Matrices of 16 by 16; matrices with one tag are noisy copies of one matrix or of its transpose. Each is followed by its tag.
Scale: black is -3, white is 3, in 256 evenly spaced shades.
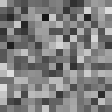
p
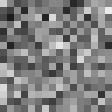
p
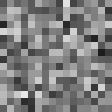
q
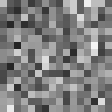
p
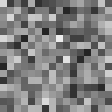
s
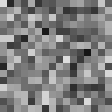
s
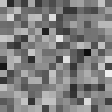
s
